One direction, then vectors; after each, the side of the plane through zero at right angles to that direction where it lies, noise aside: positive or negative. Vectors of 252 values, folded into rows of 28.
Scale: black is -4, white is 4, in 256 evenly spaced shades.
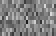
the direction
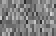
positive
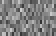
positive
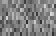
positive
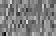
negative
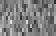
negative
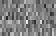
negative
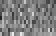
negative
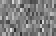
positive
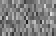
positive
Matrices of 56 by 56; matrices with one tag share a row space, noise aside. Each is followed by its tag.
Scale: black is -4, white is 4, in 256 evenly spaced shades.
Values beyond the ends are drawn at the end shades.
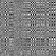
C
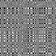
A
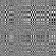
C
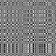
A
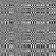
C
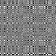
A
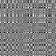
A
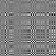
C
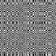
A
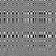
A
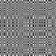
A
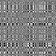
A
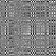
C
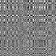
A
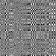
C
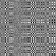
C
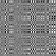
C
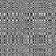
A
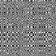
A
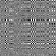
C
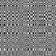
A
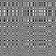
A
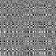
A
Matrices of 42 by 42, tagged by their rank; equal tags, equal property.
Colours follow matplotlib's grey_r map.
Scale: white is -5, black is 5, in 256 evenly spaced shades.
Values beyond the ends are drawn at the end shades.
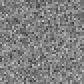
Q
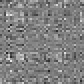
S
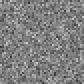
Q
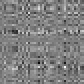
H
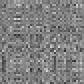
S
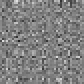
S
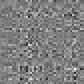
S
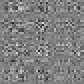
S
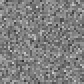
Q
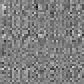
S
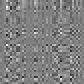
H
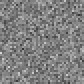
Q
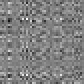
H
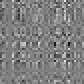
H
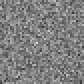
Q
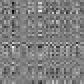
H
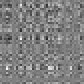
H
